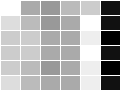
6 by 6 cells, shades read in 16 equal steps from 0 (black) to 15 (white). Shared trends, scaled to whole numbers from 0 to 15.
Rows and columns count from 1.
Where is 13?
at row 2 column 1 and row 6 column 1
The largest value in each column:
15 12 10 11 15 1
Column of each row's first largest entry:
1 5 5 5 5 5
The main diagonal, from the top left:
15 11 10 10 14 1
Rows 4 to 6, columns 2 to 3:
12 10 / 11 9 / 11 10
